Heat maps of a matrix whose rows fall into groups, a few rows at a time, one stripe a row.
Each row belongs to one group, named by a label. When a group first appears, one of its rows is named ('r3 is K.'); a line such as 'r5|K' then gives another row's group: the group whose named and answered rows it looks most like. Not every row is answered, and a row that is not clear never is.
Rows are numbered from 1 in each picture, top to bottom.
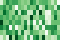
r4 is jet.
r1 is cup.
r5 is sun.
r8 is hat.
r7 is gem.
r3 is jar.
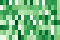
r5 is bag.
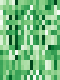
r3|cup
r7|gem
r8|hat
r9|hat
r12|bag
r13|jet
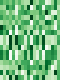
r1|jet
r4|jet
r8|hat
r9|hat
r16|hat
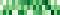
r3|jar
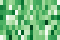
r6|jet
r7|gem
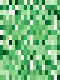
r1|hat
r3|bag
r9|hat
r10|bag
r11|jar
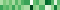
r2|jet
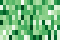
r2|cup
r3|jar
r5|sun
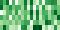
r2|sun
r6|jar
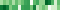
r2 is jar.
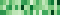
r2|gem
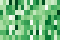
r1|hat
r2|gem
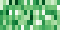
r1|hat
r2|cup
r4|jet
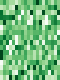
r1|jar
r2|bag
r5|jar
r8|jar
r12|sun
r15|jar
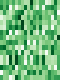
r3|cup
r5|gem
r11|gem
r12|hat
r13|hat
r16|bag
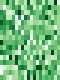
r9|sun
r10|gem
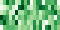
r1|cup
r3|bag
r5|jar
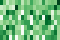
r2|bag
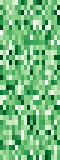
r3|cup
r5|bag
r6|sun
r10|bag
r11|hat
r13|hat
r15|jet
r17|gem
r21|cup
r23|jar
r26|jet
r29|bag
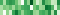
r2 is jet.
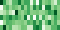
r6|jar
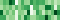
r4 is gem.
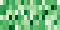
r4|hat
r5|jet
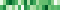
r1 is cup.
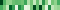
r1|sun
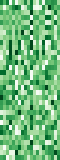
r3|jet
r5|jet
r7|gem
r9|sun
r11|hat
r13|gem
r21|gem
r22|jet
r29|jet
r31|bag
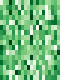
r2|gem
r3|sun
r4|jet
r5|bag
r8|jet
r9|sun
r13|sun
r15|bag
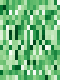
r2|jar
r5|cup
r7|hat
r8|hat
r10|sun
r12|bag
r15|sun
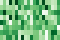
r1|hat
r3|jar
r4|hat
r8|gem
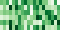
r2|hat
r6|hat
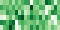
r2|jet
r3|gem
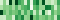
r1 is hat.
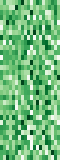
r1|cup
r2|bag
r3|jet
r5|cup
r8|sun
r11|sun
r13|jet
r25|cup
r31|gem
